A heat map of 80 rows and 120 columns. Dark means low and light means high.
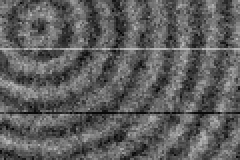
The values follow a bell shape. Rows 25 and 57 differ from the rows beside them. Rings spread out from the top left. The field is mottled with small blotches.
